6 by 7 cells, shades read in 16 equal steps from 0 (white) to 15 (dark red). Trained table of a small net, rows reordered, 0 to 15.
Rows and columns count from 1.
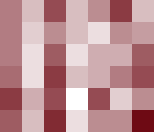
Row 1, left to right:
8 4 11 4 7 12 4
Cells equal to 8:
4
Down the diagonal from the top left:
8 3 10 4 11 7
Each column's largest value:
12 5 13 4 11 12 15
